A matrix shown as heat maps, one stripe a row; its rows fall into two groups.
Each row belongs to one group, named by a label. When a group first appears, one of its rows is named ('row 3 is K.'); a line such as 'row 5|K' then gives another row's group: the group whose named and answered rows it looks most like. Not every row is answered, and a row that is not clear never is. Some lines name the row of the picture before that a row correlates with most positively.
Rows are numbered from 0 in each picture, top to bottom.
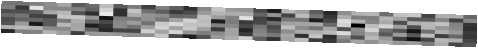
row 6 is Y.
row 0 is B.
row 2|B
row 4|Y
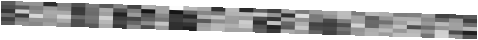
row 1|B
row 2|B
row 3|B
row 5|B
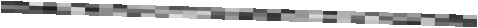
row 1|Y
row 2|Y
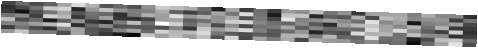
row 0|Y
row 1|B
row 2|Y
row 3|B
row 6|Y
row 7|Y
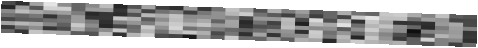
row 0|B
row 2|Y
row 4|Y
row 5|Y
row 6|Y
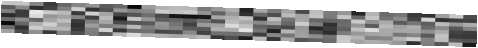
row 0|Y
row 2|B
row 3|B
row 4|B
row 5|B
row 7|Y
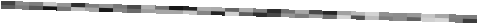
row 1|Y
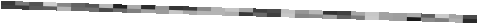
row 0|B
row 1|Y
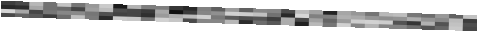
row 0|B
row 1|B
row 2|Y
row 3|Y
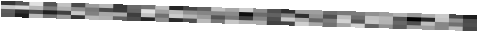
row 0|B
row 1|Y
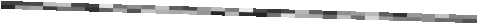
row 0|B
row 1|Y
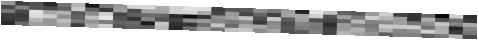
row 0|Y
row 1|Y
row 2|B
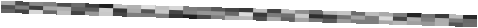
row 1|B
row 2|B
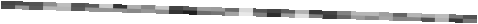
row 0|B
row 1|B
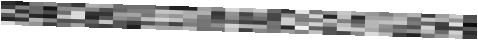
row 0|B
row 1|Y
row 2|Y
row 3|Y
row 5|Y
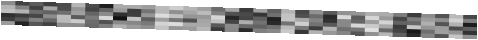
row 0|Y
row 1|Y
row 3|B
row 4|Y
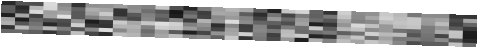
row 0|B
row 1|B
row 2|B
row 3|B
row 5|Y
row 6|B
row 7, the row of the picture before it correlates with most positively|0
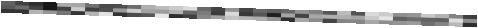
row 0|Y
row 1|Y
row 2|B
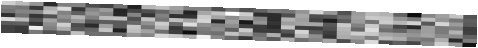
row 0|Y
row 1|B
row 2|B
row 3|Y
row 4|Y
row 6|B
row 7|Y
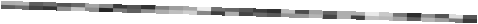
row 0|Y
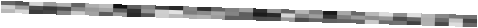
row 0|B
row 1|Y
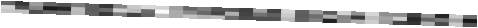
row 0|Y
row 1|Y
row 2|Y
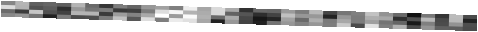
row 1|Y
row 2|Y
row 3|Y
